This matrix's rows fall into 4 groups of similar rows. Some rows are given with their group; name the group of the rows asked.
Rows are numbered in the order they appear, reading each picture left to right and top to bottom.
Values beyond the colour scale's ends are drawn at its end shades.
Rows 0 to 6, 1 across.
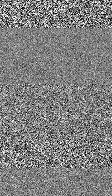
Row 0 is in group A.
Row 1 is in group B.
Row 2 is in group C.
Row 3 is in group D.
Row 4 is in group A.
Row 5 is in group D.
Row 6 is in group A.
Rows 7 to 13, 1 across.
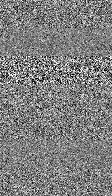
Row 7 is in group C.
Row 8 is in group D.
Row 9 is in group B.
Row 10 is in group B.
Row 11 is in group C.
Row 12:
A
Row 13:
A
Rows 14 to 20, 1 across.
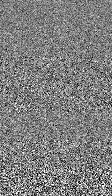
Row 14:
C
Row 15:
A
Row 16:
D
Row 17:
D
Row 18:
A
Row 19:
A
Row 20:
B
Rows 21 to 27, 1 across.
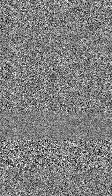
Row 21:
A
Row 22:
B
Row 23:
A
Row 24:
A
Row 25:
A
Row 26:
B
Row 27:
D
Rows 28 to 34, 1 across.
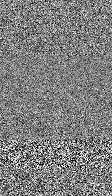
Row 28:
B
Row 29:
C
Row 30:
A
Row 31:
D
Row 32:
C
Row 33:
B
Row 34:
C
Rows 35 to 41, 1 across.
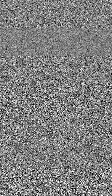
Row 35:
B
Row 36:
A
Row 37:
B
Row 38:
A
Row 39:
D
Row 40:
D
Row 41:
B
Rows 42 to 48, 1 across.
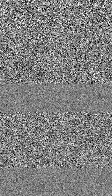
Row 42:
D
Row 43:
B
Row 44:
C
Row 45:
B
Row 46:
A
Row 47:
B
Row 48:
C
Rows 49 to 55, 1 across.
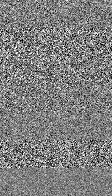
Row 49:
A
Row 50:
D
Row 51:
D
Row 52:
A
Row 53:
A
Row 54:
D
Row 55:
A
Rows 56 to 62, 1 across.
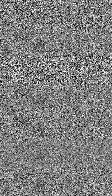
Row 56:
C
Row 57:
C
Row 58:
B
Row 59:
C
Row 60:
C
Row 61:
C
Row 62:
C
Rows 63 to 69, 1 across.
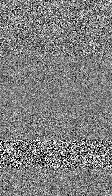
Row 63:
B
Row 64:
C
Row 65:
B
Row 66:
A
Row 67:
B
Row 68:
C
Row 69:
A
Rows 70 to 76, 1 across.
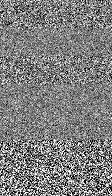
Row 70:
C
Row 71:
D
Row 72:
D
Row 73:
B
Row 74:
A
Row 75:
D
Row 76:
D
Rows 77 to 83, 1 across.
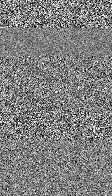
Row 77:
B
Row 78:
D
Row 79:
D
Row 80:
D
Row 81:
C
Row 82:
B
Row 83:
A
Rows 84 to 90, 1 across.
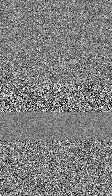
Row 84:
B
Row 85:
B
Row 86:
A
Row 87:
D
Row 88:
C
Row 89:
A
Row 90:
C
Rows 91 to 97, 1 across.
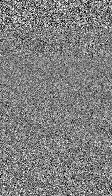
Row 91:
A
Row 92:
C
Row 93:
D
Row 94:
A
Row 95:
D
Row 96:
A
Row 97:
D
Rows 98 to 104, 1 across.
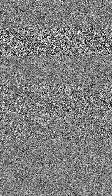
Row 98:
C
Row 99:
D
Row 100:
D
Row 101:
D
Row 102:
D
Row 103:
C
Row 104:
C
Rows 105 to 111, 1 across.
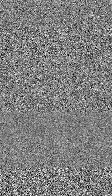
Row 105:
C
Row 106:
A
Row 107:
B
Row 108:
D
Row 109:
C
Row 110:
A
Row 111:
A
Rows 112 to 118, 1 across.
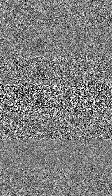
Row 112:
D
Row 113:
C
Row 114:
C
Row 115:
C
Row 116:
D
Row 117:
C
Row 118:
D
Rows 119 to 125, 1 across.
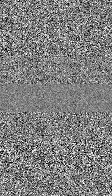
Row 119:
A
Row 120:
A
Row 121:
B
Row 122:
B
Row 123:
C
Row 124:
C
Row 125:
D
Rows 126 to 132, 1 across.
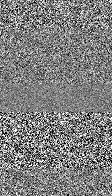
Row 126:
B
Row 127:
D
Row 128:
C
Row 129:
D
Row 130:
A
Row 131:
D
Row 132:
D
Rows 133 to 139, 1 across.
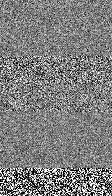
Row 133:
D
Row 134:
A
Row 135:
C
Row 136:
B
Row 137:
A
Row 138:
C
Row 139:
C
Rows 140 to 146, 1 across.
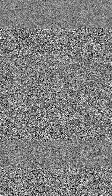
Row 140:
B
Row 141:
C
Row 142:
A
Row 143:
B
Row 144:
A
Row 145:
B
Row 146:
B
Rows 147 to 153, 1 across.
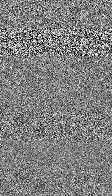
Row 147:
B
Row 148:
B
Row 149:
D
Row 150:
A
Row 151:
C
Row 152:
D
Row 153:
C
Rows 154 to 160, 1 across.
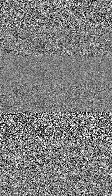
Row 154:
D
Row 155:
C
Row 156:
C
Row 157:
C
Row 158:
C
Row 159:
B
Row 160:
A
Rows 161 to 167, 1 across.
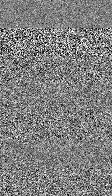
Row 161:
C
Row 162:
B
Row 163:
C
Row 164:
A
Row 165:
B
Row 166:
D
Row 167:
A
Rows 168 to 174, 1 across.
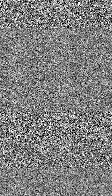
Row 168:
D
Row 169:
B
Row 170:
B
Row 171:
A
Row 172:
B
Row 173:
D
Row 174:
B
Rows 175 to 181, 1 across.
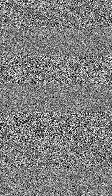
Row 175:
D
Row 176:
D
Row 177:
B
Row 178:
A
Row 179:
C
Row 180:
D
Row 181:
B
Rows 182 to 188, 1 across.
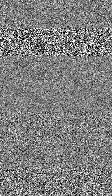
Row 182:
D
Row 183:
C
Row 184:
C
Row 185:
D
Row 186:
B
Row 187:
C
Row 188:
C
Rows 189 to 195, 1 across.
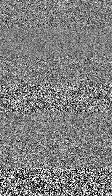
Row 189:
A
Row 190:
C
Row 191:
A
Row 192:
B
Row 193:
D
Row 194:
A
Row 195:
C
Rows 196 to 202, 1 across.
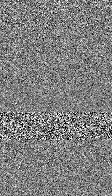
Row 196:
A
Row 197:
B
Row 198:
A
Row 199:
D
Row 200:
D
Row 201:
D
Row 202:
A
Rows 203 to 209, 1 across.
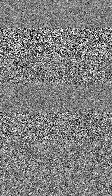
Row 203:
A
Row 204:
B
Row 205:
C
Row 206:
C
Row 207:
A
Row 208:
D
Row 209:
D
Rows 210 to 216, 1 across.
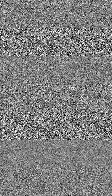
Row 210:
D
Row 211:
D
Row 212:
A
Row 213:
B
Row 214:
D
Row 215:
B
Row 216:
C
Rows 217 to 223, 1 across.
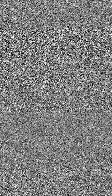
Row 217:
A
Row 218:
A
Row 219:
A
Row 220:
D
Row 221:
C
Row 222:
D
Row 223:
A
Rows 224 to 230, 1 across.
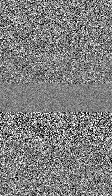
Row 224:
B
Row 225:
C
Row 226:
C
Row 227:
A
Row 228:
C
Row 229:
D
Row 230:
B
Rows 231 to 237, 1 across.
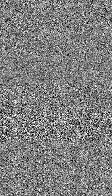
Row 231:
D
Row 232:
D
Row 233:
C
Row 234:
A
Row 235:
A
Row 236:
B
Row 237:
B
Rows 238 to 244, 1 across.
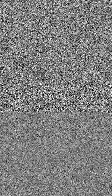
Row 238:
A
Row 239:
B
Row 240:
C
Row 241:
B
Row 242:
B
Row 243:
A
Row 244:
D
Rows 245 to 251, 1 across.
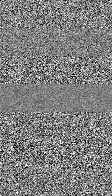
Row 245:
B
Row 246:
A
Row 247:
B
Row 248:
C
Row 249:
C
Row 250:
C
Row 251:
C
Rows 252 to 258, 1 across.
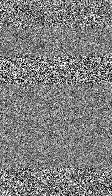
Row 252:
C
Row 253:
C
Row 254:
A
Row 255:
D
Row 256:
D
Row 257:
D
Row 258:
D
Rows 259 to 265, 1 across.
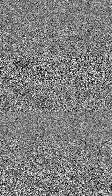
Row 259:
A
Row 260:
A
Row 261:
C
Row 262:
C
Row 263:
B
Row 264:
B
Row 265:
D
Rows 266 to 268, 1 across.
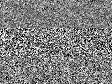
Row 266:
D
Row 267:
D
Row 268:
B
